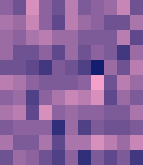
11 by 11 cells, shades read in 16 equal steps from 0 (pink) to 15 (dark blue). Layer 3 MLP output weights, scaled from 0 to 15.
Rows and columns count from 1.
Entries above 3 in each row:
9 10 11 11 11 10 9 10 11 9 11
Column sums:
71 76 79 75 97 64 89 71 87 78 76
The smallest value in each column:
4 4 2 2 5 3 4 0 4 3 3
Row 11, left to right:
9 6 7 9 11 7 13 8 10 8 12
